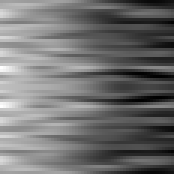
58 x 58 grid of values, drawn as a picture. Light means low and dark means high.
Roughest part: middle right. Grain: streaks across. Mirror symmetry: top to bottom. Ninth with the lowest average: middle left. Slope: up to the right.
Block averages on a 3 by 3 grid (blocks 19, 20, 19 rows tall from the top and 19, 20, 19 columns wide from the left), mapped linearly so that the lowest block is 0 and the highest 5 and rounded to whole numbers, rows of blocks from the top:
135
025
135
